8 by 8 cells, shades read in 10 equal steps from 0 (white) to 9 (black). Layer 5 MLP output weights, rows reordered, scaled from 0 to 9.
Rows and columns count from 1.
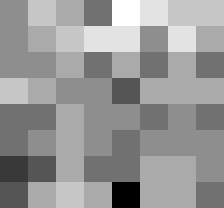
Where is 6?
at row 4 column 5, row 7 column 2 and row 8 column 1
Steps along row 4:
up up same up down same same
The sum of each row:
19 19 32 28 35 33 36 34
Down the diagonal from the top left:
4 3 3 4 4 4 3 5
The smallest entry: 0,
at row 1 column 5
